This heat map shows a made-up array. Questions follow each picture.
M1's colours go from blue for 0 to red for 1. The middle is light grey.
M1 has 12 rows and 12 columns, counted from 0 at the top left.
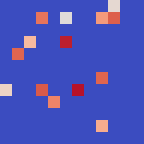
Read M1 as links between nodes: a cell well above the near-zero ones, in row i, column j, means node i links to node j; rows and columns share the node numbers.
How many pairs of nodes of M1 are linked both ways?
0
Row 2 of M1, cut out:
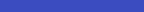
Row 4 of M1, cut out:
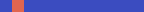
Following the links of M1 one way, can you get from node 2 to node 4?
no
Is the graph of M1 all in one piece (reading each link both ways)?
no
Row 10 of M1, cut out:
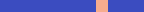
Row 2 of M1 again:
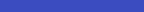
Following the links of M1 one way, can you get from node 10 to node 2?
yes
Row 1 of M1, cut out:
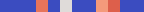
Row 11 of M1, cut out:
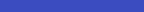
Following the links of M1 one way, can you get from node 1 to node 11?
no
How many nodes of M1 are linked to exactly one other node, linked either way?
2
